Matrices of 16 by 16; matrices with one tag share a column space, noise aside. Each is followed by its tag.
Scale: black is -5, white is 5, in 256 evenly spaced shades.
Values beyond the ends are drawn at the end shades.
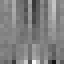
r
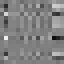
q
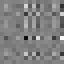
q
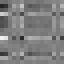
q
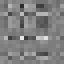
q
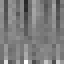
r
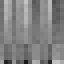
r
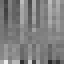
r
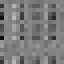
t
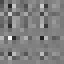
q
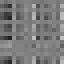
t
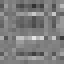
q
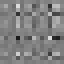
q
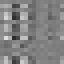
t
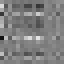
q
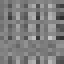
t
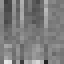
r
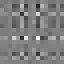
q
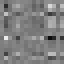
q
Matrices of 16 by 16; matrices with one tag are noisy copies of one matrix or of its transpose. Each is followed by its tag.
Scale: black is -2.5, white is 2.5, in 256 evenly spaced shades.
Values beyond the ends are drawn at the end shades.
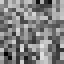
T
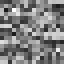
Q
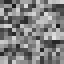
Q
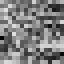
T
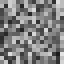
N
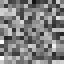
N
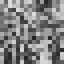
T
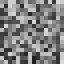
N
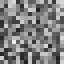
N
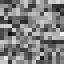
Q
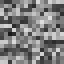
Q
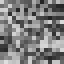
T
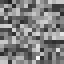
Q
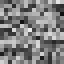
Q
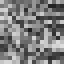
T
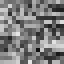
T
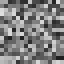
N
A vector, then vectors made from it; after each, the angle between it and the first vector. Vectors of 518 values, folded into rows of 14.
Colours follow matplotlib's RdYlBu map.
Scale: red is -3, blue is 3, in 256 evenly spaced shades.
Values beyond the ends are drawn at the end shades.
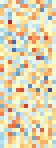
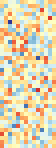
nearly opposite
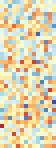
orthogonal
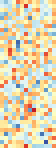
orthogonal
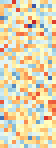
orthogonal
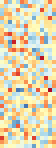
nearly opposite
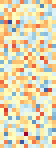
partly opposed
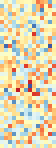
partly aligned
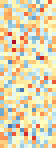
nearly opposite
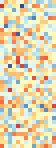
partly opposed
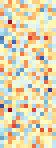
nearly parallel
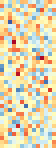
nearly opposite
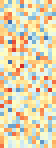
nearly opposite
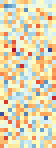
partly opposed
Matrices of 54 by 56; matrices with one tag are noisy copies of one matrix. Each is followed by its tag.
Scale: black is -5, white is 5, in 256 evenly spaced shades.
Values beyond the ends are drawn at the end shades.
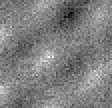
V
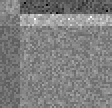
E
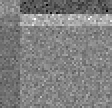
E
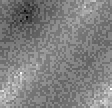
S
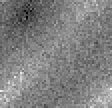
S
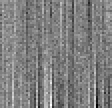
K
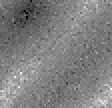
S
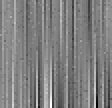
K
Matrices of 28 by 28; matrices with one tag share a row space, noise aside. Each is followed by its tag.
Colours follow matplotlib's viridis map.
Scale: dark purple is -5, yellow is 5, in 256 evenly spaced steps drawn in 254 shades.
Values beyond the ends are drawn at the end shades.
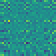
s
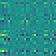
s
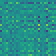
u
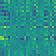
s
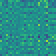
u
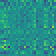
s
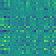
s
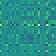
u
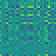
u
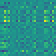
s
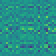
u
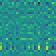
u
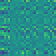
s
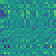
s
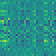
s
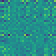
s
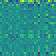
u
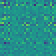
s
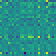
u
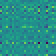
u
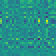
u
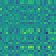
u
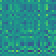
u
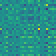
u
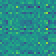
u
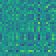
u
